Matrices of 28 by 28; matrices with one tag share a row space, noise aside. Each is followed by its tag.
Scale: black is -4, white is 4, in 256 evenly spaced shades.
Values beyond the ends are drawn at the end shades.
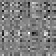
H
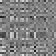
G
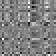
H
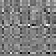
H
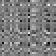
H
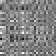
G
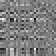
G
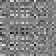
G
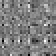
H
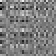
G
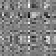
H
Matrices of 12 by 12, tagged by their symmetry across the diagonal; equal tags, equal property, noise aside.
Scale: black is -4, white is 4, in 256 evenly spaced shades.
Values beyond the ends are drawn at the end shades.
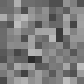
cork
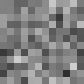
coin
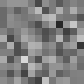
coin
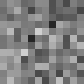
coin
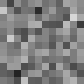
coin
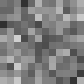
cork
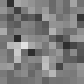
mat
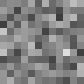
mat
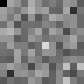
cork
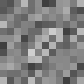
cork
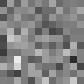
mat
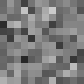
mat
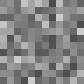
cork
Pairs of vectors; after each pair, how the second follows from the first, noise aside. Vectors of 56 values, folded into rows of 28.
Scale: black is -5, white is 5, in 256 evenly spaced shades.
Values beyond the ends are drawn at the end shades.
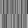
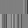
partly zeroed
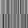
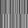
negated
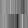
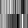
scaled up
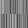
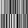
scaled up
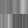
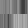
negated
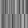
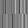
partly zeroed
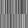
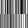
scaled up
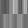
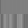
partly zeroed
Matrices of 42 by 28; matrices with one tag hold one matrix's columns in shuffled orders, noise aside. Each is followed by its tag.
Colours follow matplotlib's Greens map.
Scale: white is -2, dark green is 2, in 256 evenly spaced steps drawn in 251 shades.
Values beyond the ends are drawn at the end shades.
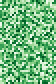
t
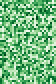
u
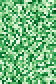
t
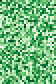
u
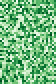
u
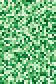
t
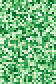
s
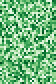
s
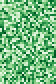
s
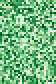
u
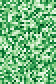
s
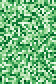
t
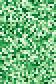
s
